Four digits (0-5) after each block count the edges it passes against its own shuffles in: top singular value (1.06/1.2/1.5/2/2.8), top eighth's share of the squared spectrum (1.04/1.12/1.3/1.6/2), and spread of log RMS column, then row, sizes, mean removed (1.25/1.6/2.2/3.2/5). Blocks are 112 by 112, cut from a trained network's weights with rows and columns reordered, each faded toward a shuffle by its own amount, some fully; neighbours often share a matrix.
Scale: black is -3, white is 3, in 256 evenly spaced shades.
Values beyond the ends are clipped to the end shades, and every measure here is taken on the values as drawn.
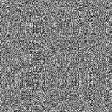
4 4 3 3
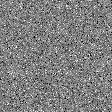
0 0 0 0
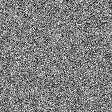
0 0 0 0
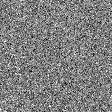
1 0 0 0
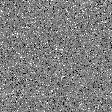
0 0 0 0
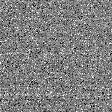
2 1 1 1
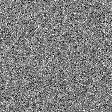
0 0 0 0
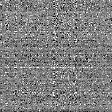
3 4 3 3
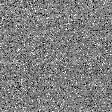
1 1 0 0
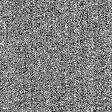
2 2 0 1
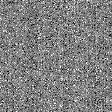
2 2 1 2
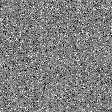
1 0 0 0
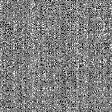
3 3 1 3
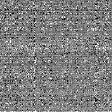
3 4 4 3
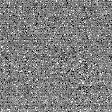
2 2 2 1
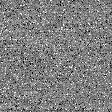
1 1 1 0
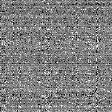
3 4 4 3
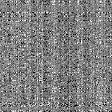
4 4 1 4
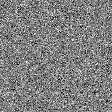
2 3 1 1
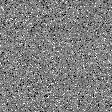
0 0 0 0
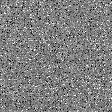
1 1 0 0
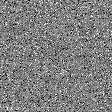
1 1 0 0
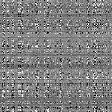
4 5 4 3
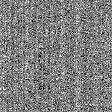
3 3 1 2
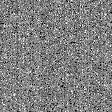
2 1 0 1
